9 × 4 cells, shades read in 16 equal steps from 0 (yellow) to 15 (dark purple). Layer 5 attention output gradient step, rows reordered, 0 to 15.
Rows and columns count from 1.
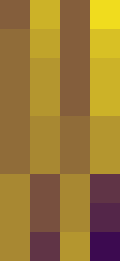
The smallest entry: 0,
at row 1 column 4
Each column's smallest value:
6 3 5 0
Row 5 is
8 6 8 5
